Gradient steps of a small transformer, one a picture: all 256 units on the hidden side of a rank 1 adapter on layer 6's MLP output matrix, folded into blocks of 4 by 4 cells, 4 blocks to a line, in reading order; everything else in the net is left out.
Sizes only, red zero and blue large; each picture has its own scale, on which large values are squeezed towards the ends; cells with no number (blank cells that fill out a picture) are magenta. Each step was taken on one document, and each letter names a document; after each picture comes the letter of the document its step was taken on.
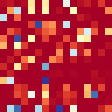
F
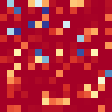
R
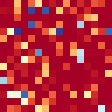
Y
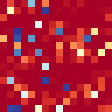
F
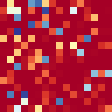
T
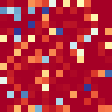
T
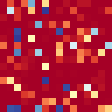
F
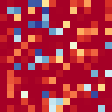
R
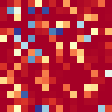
Y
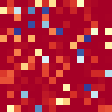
T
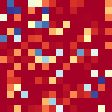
R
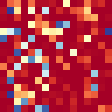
Y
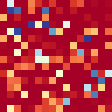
R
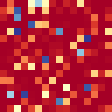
T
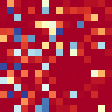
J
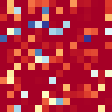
R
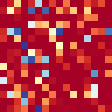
Y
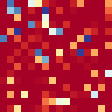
R
